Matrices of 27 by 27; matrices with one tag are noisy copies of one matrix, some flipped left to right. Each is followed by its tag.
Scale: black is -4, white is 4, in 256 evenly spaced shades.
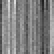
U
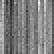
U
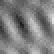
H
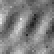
H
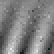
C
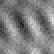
H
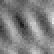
H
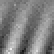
C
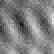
H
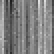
U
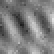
H
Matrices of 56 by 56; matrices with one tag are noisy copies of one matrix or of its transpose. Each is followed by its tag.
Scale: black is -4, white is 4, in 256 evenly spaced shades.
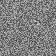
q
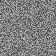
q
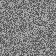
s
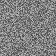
q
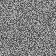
q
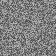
s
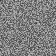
q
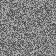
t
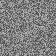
s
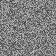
t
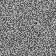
q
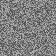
t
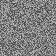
t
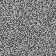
q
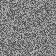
t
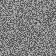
q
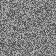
t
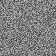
q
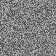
t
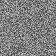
q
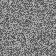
s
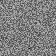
q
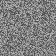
t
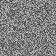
t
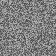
s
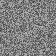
s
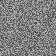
q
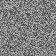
t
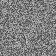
s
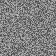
q
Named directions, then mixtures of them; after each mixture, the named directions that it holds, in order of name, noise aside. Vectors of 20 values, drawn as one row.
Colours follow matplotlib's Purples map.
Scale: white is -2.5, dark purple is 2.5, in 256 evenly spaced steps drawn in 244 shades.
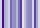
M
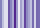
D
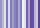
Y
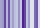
Y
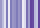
Y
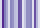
D, M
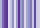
D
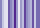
D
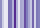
D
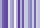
D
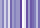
M, Y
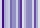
M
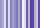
Y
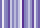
M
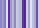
D, Y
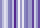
D, Y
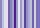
D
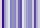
M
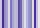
D, M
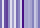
D, M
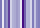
M, Y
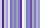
M, Y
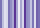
D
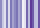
Y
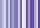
Y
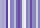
D, Y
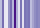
D, M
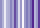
D, Y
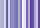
Y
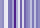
D, M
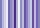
D
